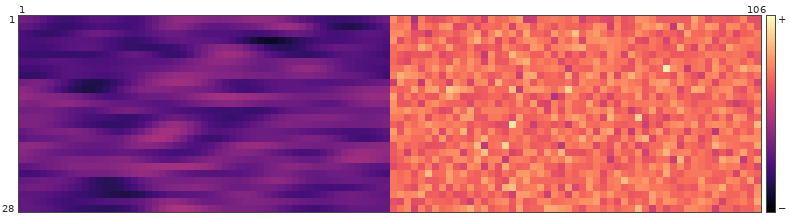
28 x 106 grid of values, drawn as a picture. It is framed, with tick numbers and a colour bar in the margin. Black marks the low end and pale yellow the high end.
It is made of 1 by 2 panels. Panel 1,1: low, streaked across. Panel 1,2: high, fine-grained.
